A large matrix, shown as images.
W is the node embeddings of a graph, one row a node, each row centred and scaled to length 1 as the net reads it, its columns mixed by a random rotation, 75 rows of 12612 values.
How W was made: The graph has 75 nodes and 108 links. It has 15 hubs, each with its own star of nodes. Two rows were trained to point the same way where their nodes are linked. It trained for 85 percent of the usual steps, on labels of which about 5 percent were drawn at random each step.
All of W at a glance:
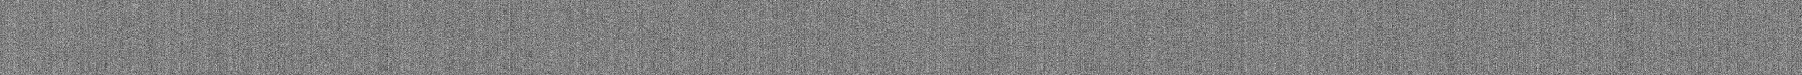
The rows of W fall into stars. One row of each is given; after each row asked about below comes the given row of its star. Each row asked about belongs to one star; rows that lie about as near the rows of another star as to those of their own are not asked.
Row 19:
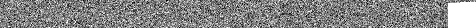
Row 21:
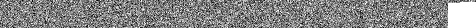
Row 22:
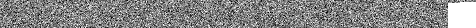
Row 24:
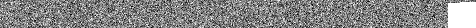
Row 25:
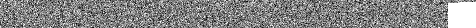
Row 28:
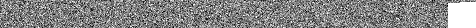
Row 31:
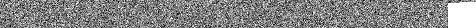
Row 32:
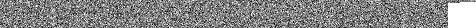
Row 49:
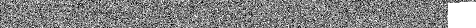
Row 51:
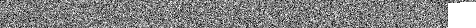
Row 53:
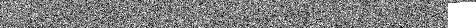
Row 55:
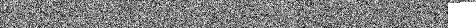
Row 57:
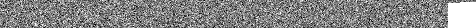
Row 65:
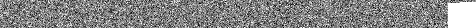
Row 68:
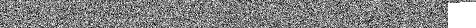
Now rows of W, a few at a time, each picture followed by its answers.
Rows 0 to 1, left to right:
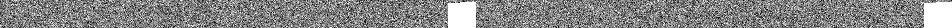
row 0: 31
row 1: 49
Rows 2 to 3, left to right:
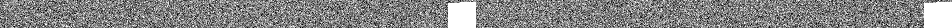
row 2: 55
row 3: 49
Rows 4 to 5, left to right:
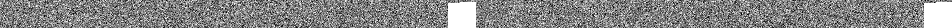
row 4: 32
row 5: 57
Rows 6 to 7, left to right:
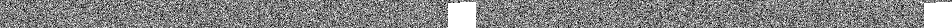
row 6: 22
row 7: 32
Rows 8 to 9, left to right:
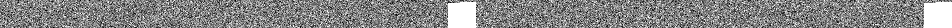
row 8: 55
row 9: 53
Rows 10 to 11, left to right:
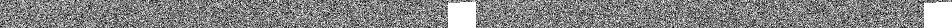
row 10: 68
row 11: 68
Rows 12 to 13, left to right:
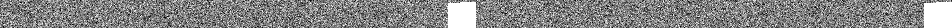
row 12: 65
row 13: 19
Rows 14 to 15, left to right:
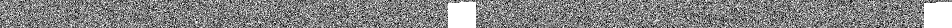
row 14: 65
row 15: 53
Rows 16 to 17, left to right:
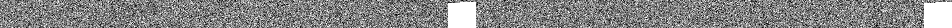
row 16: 19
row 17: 28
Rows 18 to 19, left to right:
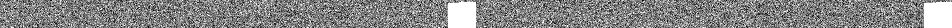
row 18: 25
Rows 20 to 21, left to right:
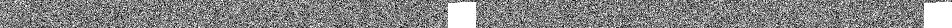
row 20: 53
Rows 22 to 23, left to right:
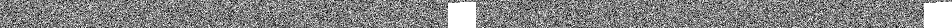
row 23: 25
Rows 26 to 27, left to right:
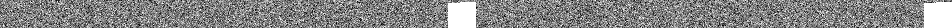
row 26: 25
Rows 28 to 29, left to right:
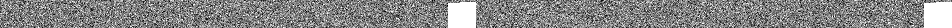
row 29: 22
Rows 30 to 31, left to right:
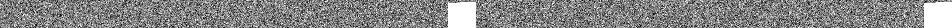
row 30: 22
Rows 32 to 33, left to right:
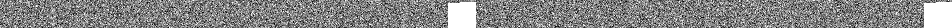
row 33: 55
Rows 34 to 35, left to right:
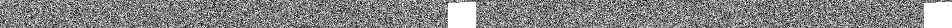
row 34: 57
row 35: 24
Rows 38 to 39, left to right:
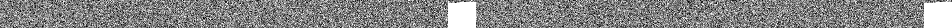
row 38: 21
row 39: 21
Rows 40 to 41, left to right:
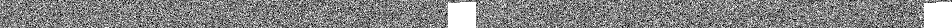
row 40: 57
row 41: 53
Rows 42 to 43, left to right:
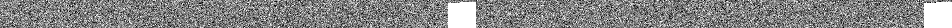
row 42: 65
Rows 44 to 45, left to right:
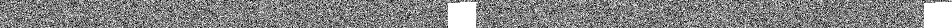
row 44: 19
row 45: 32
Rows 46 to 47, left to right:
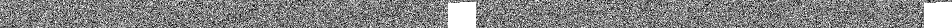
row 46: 65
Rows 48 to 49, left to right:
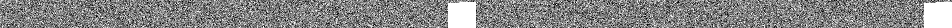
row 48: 28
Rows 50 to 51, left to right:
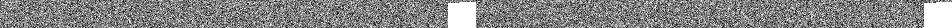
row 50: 28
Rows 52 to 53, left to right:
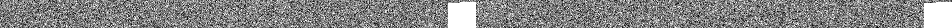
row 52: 55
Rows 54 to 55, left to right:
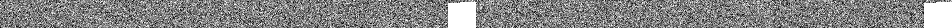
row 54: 51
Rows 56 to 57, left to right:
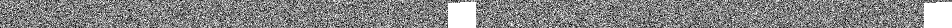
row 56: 51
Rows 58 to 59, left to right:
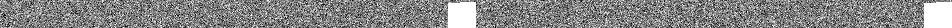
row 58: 57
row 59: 19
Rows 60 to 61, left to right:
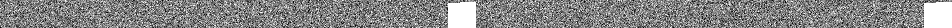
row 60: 51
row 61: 68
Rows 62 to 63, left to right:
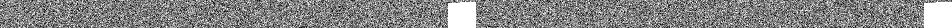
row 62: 19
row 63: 25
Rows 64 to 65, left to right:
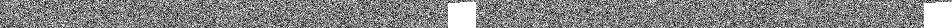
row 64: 31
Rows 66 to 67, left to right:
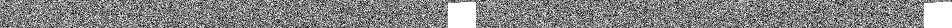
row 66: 57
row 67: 25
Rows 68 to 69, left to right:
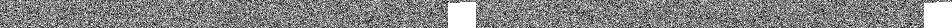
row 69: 49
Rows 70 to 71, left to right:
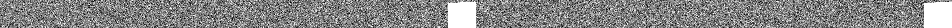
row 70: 49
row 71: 55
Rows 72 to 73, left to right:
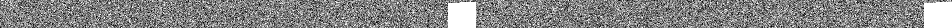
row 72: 28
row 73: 21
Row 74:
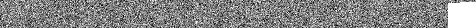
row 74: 53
